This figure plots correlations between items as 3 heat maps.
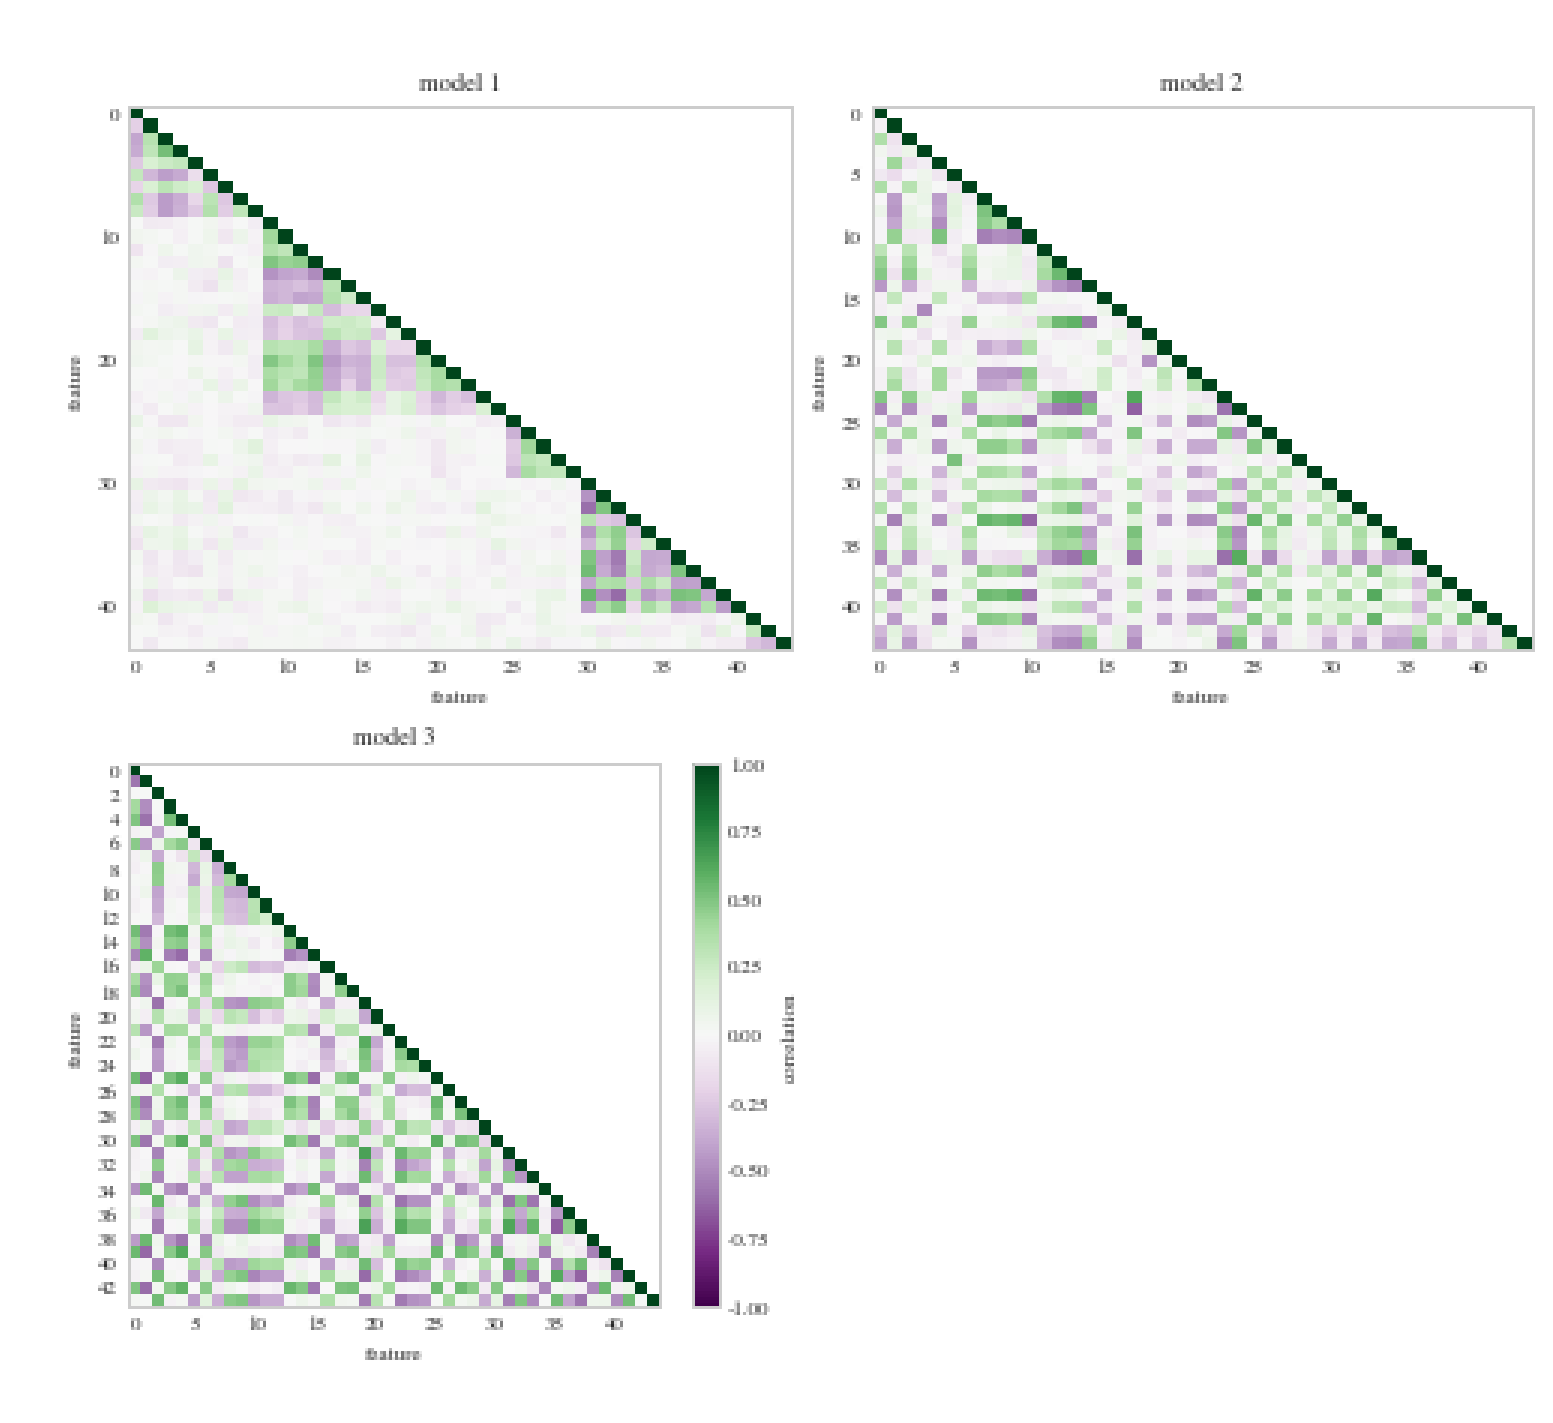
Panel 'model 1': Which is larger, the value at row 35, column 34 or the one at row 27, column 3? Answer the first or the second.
the first
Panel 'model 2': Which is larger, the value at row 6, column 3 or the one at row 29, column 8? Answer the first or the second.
the second
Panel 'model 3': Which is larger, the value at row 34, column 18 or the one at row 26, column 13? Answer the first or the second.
the second
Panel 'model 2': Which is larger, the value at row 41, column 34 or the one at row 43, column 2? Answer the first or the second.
the first
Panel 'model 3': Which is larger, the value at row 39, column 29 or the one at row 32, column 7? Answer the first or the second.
the first
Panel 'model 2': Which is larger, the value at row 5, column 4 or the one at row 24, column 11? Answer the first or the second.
the first
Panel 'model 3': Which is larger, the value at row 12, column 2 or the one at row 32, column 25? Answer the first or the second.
the second
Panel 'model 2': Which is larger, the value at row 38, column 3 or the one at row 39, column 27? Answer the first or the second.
the second
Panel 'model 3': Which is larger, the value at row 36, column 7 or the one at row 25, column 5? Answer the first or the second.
the first
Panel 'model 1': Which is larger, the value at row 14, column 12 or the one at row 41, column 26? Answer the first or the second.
the second
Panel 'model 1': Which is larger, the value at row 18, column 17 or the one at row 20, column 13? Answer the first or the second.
the first
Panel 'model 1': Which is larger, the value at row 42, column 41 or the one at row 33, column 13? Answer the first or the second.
the first
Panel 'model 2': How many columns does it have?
44
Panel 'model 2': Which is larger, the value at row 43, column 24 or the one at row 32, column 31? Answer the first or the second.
the first
